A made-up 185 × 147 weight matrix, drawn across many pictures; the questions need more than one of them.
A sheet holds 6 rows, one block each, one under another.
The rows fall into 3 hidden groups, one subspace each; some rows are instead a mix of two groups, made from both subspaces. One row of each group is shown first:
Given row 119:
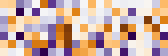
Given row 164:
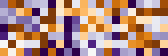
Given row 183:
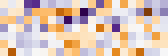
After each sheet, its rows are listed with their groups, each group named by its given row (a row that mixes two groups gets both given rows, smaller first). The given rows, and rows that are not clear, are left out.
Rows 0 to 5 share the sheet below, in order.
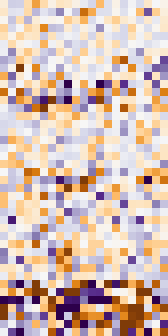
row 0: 183
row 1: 119
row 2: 164
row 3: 183
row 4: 119
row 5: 119
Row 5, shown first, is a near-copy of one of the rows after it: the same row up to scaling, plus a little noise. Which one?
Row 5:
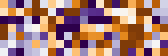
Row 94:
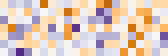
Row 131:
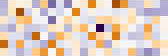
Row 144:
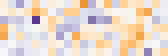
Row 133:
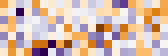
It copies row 144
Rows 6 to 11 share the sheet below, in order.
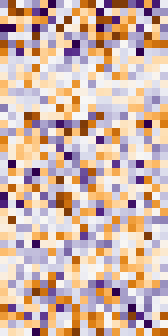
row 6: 119 and 164
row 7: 164
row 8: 183
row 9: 119 and 183
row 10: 119 and 183
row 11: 119 and 164
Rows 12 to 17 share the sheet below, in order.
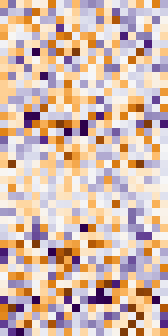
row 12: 164
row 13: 164
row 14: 183
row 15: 164
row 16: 119
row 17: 119
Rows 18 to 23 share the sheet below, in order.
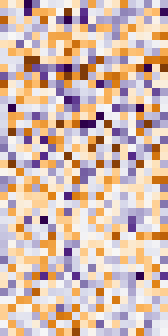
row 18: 183
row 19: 183
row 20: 164 and 183
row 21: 164
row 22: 164
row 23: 164
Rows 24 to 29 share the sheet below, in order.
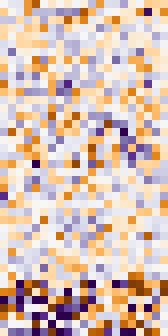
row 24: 183
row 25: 119
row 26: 164
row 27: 119 and 164
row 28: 164 and 183
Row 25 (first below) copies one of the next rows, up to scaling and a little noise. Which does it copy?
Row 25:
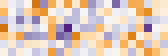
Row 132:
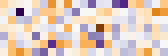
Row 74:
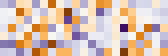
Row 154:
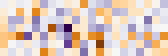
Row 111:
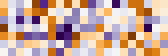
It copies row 111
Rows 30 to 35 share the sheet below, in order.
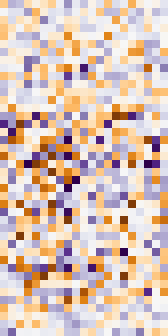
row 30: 164
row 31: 183
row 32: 119 and 164
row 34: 119
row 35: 183
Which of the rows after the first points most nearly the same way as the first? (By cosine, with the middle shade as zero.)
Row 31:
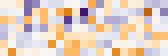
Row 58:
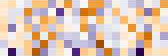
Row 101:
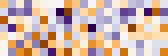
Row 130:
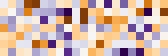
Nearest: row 101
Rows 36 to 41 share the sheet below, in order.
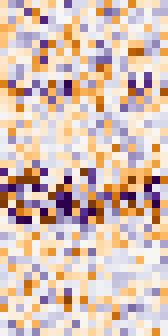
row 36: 164
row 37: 119
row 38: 164
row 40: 164
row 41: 164 and 183
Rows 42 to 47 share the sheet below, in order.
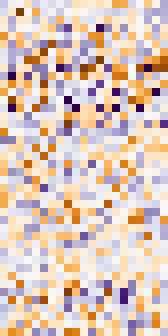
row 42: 119
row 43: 164 and 183
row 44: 164 and 183
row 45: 164
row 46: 183
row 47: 164 and 183
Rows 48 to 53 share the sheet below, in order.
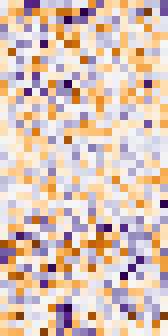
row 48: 183
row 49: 119
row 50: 119 and 183
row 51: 164
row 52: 119
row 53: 119 and 164
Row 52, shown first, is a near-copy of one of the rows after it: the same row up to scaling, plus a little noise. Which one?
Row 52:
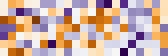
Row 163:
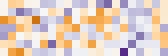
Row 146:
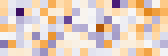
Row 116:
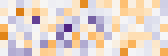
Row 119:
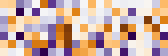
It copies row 163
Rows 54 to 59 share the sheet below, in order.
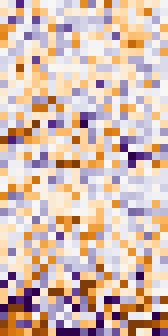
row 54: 119 and 164
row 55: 119
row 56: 164
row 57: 164
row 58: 164 and 183
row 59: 164
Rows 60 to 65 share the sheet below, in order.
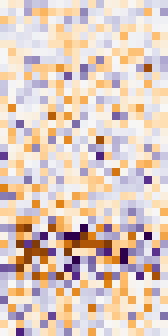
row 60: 183
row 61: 183
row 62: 119
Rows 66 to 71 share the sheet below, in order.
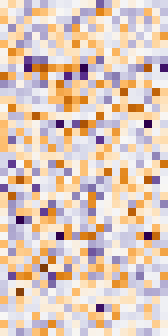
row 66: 119 and 183
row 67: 183
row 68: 164 and 183
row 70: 183
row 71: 119
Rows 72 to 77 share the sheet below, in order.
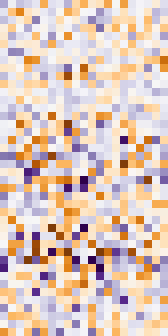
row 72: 119
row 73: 183
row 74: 119
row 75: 183
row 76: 119
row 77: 164
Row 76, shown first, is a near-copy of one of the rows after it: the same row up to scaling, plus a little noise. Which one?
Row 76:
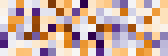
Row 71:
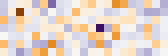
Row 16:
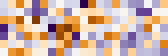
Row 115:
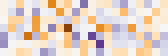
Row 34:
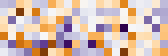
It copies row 115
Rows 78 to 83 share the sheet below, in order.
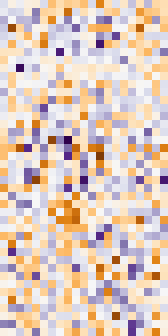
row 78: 119 and 164
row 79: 119
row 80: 119
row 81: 164 and 183
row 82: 164
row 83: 164
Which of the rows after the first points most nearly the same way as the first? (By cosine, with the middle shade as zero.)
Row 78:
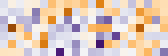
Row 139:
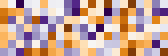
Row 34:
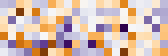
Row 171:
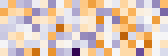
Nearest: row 171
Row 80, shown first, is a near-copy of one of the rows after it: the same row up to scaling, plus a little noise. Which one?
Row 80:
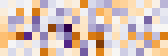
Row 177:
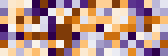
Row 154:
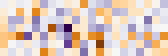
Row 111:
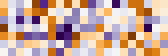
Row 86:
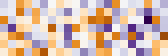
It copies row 154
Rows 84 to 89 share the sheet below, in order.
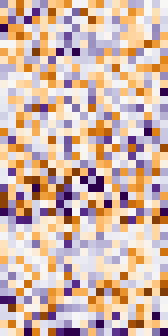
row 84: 119 and 164
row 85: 164
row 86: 119
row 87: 119 and 164
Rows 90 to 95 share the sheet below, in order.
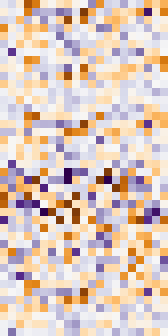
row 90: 183
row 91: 183
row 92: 183
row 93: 164
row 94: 119
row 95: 183
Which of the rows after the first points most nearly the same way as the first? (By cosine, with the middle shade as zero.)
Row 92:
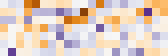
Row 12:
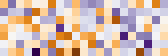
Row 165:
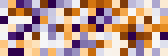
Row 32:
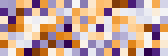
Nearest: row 165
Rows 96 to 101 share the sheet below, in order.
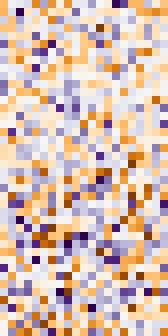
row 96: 119
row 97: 164
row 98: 164
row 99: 119
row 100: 119 and 183
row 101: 183
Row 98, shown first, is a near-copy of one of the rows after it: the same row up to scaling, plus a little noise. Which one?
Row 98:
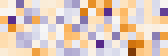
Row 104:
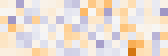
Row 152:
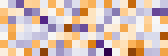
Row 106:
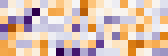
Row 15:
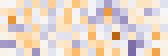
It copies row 104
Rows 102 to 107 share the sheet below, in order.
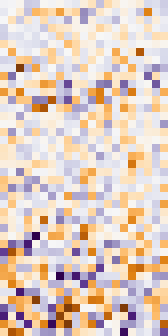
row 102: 183
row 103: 119
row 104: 164
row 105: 164
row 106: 164
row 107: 119
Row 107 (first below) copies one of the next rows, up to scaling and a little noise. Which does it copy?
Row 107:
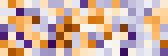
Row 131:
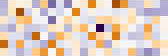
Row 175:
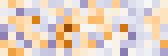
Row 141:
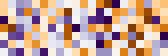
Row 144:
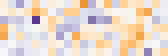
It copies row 175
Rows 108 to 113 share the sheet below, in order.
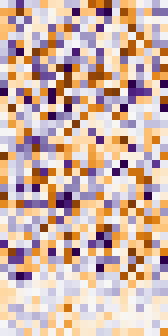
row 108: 119 and 164
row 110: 119
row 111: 119
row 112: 119
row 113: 164
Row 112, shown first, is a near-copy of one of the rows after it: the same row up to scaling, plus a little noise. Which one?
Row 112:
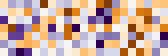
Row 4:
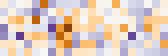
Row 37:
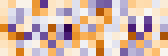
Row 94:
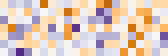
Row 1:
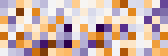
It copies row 94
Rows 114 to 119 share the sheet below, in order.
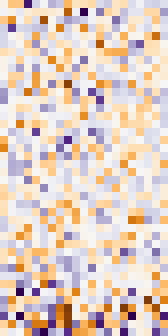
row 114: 164 and 183
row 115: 119
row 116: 119
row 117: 164
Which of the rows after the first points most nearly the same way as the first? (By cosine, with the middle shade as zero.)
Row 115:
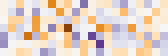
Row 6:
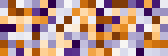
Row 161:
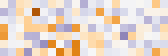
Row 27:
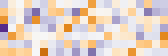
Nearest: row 27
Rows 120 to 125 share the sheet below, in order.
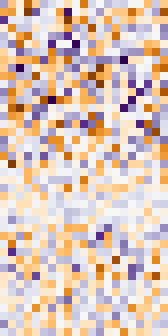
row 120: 164 and 183
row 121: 119
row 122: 119 and 183
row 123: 183
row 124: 164
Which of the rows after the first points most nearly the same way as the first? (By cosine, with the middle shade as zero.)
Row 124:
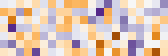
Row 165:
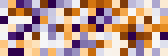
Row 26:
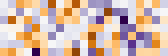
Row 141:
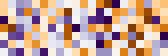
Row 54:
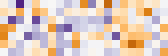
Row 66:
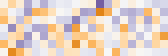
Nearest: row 26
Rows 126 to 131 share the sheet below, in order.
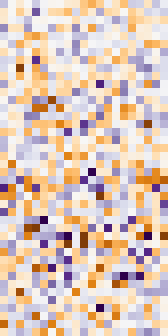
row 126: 119 and 164
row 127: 119
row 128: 183
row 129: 119 and 164
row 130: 119 and 183
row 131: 119
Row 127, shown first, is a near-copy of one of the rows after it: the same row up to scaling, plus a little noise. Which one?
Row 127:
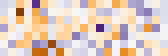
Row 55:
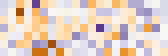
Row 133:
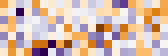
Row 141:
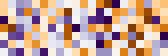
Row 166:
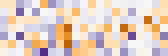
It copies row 55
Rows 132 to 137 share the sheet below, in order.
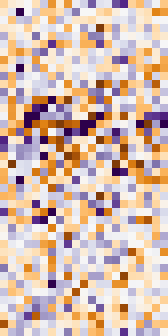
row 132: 119
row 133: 119
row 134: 183
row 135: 119
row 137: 119
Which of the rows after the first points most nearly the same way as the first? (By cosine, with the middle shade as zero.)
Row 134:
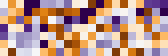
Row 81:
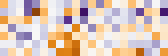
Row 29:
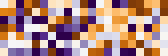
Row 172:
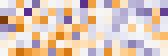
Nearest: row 81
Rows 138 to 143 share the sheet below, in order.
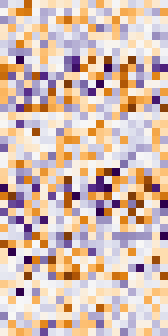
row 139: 164
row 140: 119
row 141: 119
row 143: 119
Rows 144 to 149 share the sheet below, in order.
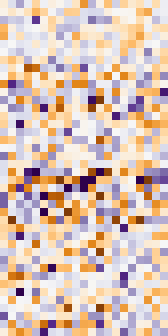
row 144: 119
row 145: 164
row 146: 119
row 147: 183
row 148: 119
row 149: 119
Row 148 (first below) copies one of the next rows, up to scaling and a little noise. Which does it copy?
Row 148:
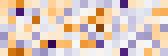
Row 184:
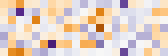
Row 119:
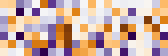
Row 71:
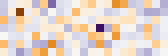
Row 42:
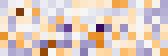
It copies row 184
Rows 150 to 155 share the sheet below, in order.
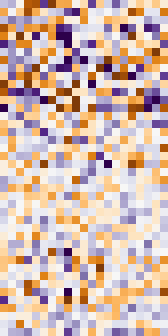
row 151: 164
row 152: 164
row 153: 164
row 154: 119
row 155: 183
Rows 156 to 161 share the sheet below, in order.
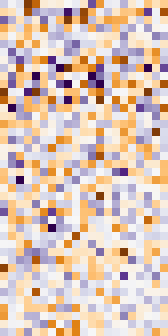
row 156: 183
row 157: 119 and 183
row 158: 164
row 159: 119
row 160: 119
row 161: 119 and 164
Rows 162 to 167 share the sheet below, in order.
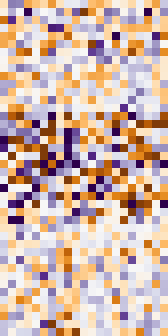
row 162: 164 and 183
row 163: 119
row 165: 119 and 164
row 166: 119
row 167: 119 and 164
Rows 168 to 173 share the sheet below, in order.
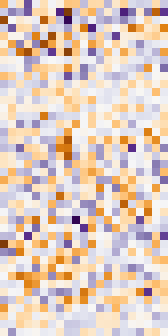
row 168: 183
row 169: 183
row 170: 119
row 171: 164
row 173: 183
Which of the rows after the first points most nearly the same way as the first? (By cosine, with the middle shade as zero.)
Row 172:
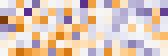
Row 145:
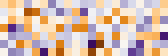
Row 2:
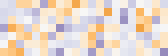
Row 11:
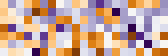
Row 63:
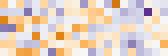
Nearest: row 63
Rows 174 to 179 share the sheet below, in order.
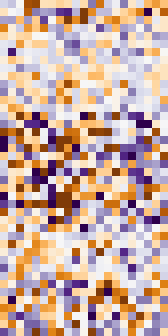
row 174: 183
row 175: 119
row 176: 119
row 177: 119
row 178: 119 and 164
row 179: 164
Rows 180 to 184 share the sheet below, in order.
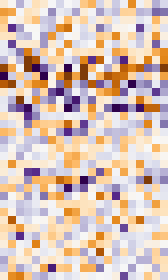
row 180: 164
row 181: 183
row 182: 183
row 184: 119
